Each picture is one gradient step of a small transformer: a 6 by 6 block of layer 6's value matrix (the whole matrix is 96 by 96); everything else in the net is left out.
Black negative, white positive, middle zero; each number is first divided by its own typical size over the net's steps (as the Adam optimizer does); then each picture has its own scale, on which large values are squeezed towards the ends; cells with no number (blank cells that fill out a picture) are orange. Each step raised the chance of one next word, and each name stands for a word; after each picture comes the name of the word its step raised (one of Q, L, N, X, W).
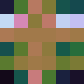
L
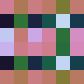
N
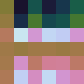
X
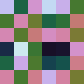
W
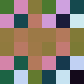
L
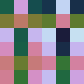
X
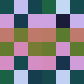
L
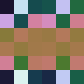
L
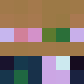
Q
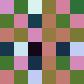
W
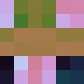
Q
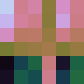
Q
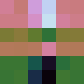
Q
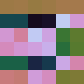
N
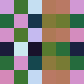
W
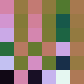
L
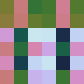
X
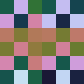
L
